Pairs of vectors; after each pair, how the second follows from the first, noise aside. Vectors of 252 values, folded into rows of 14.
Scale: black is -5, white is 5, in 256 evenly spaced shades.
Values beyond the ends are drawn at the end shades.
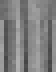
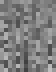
sign-scrambled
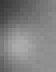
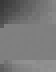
partly zeroed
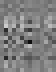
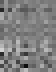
wrapped around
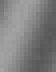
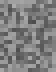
shuffled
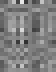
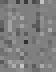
partly zeroed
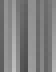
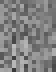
sign-scrambled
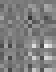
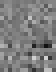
sign-scrambled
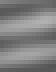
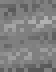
partly zeroed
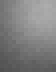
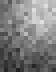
scaled up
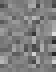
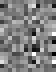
scaled up
